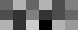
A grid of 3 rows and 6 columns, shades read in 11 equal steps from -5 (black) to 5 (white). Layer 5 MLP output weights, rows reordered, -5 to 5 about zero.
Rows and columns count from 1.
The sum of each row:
0 -11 0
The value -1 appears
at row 1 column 1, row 1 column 3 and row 2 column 6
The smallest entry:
-5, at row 3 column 4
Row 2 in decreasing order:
0 -1 -2 -2 -3 -3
